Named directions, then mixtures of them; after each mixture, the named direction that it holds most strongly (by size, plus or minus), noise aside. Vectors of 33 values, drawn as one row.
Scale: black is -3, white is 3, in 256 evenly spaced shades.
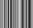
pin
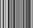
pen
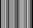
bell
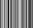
pin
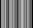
bell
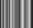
pin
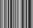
pin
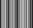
bell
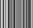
pen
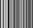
pen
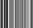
pen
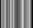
bell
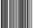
bell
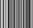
pen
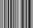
pin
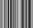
pin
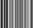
pen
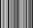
bell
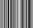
pin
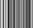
pen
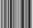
pin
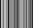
bell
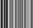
pen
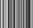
pen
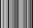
bell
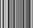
pen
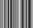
pin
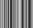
pin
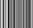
pen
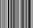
pin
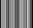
bell
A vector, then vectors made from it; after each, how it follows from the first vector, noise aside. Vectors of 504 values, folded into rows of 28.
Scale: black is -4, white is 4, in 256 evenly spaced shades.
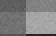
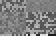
sign-scrambled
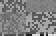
sign-scrambled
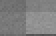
shrunk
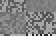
sign-scrambled
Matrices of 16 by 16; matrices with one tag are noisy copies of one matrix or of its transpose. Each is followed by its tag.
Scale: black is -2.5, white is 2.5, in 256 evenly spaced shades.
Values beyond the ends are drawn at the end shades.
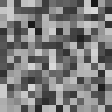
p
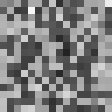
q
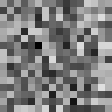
q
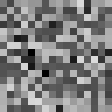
q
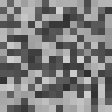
q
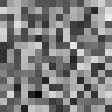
p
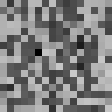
q
